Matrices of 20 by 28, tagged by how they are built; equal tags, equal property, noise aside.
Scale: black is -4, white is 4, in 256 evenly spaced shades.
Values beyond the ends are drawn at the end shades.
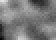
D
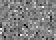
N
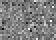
N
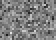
N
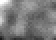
D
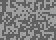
N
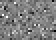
N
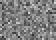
N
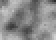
D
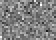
N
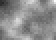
D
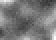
D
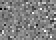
N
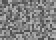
N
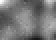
D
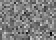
N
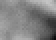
D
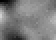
D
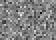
N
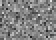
N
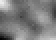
D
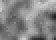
D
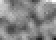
D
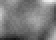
D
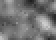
D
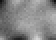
D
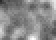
D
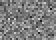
N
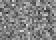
N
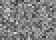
N
